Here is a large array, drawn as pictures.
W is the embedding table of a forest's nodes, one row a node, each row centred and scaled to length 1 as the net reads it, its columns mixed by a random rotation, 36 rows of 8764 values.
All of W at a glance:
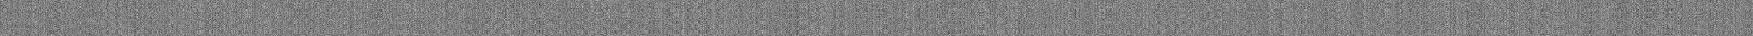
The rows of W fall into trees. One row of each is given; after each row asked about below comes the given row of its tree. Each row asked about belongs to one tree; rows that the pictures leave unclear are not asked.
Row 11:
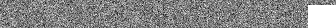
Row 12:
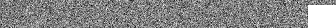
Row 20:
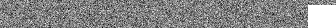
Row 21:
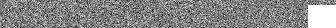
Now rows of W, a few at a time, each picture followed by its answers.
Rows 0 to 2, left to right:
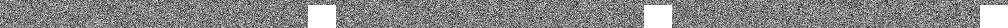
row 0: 12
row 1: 11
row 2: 12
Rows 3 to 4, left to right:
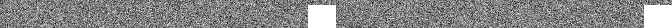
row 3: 21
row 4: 21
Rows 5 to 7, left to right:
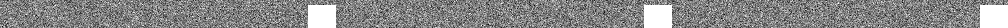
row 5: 11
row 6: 21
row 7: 21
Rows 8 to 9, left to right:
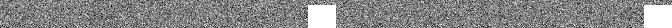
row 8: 20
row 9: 11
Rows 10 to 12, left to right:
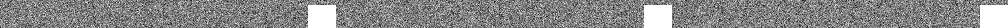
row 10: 11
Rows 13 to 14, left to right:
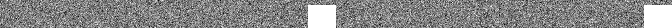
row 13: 12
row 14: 11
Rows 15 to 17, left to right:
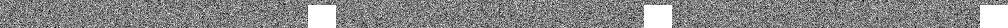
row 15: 12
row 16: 11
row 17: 11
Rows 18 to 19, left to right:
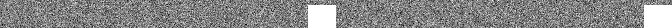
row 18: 21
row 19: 12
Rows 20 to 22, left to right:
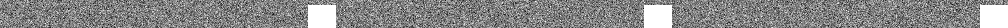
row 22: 21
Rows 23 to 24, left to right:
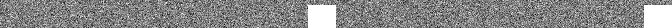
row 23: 21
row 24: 11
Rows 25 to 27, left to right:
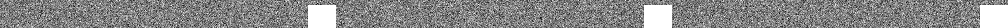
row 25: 12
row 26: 11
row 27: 12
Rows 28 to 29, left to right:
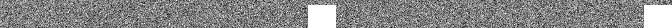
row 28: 20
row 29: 12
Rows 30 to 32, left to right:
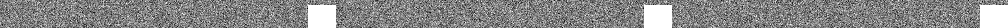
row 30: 21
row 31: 21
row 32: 21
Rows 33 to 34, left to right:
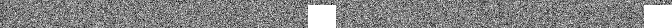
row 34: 11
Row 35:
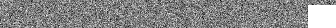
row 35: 12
